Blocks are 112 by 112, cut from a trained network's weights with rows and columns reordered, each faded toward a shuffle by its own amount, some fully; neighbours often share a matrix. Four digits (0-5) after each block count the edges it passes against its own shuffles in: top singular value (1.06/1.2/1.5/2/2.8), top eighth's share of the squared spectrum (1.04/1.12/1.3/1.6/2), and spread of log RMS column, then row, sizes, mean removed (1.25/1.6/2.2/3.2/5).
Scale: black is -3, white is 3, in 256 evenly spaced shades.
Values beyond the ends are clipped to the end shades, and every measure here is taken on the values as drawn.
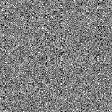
4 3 2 0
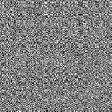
5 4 2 3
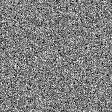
1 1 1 0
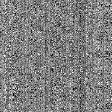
3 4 3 2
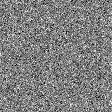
0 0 0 0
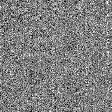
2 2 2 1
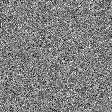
2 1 0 0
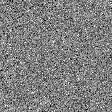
2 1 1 0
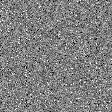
3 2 1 0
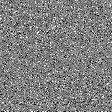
3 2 0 2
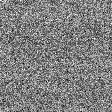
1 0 0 0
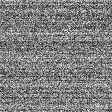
4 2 0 1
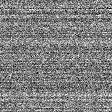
4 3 0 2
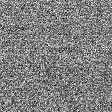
1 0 0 0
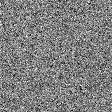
0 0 0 0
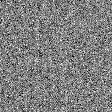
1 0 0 0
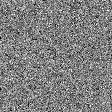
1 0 0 0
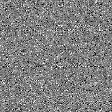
3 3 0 3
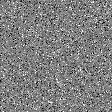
0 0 0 0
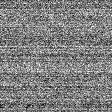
4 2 0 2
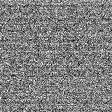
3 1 0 0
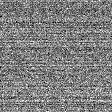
4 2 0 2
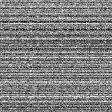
5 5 0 4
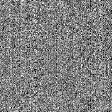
3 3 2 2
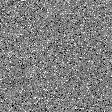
0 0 0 0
